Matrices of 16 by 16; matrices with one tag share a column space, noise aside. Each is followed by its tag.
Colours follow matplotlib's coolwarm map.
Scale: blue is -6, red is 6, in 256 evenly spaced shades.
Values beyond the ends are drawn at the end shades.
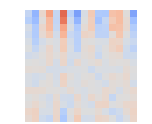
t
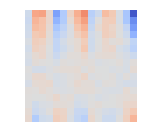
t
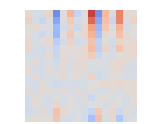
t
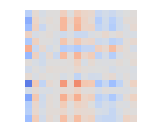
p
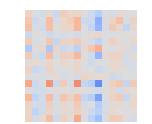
p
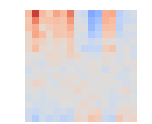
t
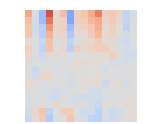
t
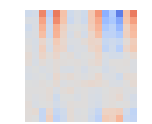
t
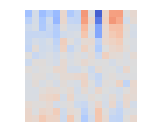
t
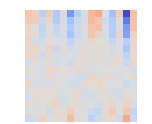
t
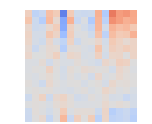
t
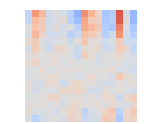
t
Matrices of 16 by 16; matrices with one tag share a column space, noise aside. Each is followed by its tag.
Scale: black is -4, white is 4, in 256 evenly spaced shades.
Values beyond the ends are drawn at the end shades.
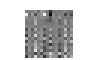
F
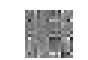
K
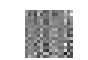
F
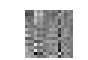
F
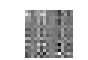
F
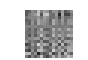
F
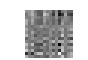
F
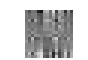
K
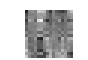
K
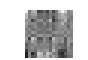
K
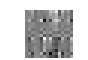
K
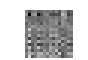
F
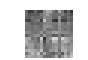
K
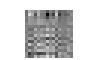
F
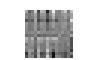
K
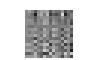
F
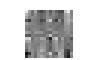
K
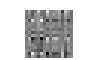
K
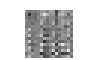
F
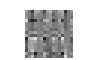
K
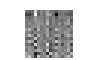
F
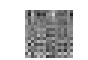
F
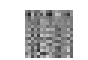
F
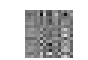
F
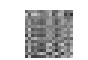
F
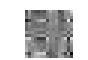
K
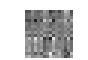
K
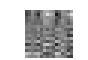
F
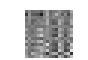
F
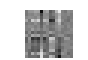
K
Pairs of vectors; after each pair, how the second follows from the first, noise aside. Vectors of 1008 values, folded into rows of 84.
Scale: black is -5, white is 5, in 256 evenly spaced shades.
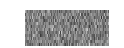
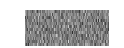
shuffled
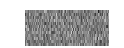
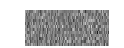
shuffled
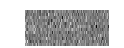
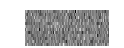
shuffled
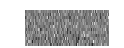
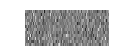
shuffled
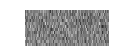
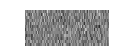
shuffled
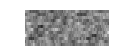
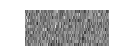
shuffled
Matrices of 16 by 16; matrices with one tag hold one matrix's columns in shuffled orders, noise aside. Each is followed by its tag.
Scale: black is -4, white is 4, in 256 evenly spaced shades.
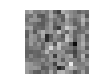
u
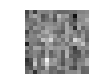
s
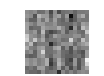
s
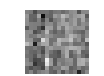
s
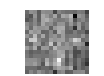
s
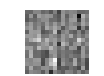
s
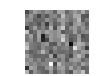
u
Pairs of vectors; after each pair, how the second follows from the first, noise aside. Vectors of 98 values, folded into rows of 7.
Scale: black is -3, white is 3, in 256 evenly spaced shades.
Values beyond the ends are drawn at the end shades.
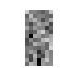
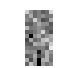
copied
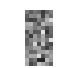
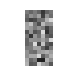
copied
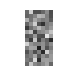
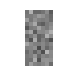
shrunk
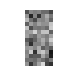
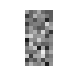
shuffled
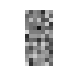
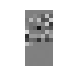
partly zeroed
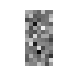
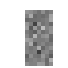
shrunk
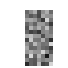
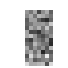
sign-scrambled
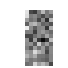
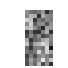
shuffled
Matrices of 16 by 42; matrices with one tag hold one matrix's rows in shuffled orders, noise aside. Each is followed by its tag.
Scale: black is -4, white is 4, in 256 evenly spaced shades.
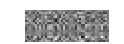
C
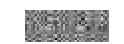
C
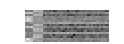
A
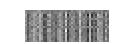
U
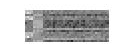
A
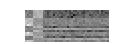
A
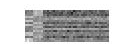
A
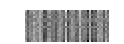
U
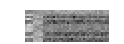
A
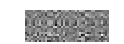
C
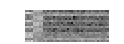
A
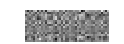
C
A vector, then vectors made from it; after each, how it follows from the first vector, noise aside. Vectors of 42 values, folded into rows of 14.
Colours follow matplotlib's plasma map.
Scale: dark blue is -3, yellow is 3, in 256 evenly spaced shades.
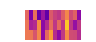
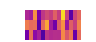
wrapped around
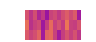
shrunk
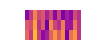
wrapped around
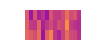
shrunk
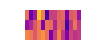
sign-scrambled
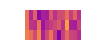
shrunk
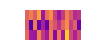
wrapped around
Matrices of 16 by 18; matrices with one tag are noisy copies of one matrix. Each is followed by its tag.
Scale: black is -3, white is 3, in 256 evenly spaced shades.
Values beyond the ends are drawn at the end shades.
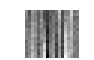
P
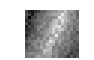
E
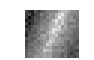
E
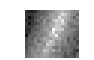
E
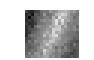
E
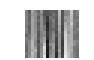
P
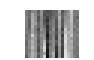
P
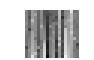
P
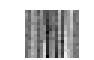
P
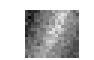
E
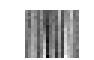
P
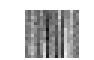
P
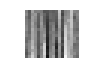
P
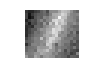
E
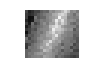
E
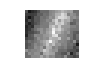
E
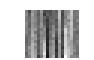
P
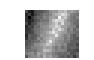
E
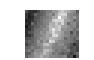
E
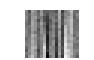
P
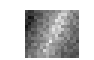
E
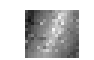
E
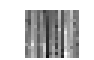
P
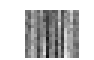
P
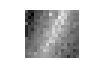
E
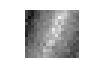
E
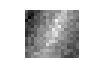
E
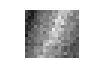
E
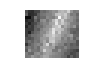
E
